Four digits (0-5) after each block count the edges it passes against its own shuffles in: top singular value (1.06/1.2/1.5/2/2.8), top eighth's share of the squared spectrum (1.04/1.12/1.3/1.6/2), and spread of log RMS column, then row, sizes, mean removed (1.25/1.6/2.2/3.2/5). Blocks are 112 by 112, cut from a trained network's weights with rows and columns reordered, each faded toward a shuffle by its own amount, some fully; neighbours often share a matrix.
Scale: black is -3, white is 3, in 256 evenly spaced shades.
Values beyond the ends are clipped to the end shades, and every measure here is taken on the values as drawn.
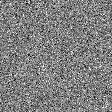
0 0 0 0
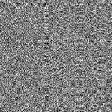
4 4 2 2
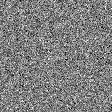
0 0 0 0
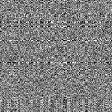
5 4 2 3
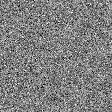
0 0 0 0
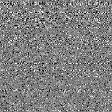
4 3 0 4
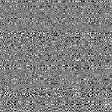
5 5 2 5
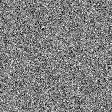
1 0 0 0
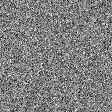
0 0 0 0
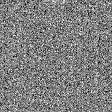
2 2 0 1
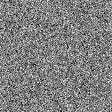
0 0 0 0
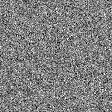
2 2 0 0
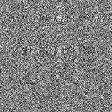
4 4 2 2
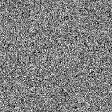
3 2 0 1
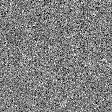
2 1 0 0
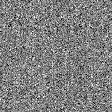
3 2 0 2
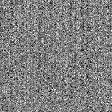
3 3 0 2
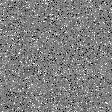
1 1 0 0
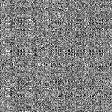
4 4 1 3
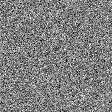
2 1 0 0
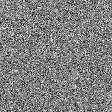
2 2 0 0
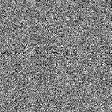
4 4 2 2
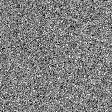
2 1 0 0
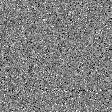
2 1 0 1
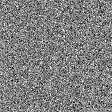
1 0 0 0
